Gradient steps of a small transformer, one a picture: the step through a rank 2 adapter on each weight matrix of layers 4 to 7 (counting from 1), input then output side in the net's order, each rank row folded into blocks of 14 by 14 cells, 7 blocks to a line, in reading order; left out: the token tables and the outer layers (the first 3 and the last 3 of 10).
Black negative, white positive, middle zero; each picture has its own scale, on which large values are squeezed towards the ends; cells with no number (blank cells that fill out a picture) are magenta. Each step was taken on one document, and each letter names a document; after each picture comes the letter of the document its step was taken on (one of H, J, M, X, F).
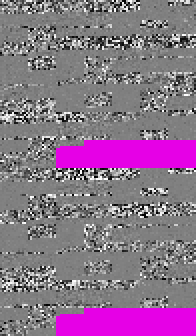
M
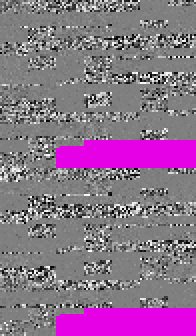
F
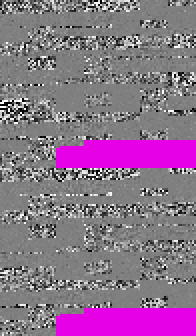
F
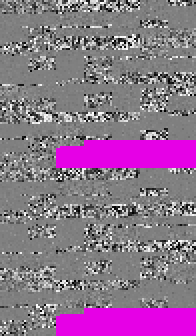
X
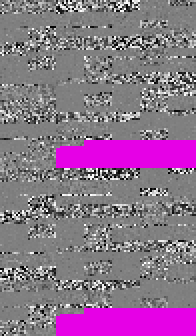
X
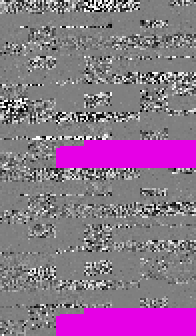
F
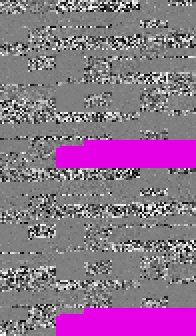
X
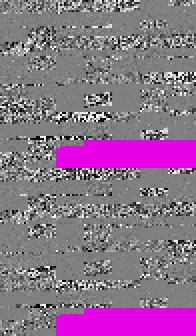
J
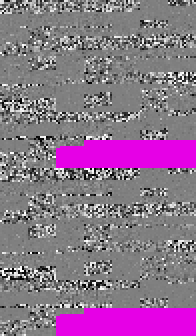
J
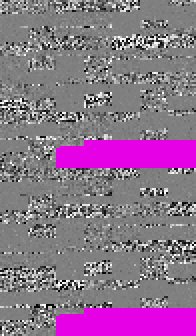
F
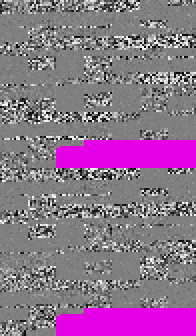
X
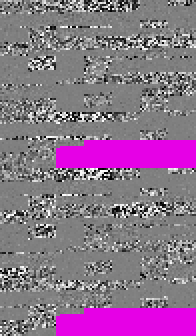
X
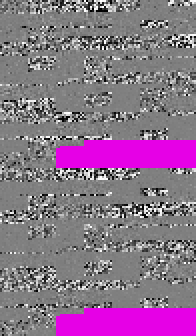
M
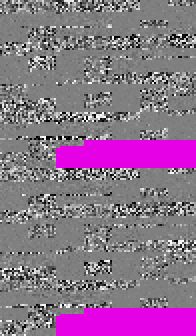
J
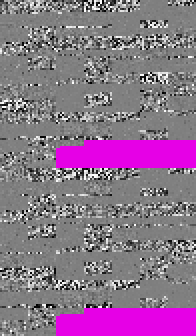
F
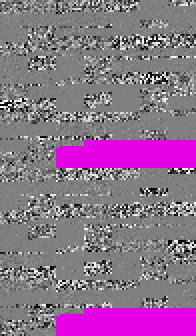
F
